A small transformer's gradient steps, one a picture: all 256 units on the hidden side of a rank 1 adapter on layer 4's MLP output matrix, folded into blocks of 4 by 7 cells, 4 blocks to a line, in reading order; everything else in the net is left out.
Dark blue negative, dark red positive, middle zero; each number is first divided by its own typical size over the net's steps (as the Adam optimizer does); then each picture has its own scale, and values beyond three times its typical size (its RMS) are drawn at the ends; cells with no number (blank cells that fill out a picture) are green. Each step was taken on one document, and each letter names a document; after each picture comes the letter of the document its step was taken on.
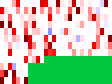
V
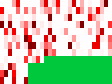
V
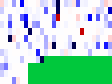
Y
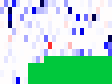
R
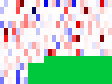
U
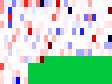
R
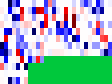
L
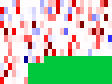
V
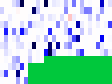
U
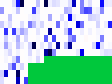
U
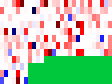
U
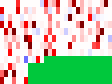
V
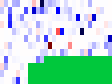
R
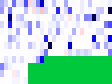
R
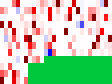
V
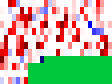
L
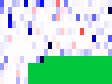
R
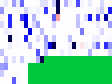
Y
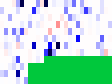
U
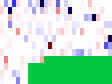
R
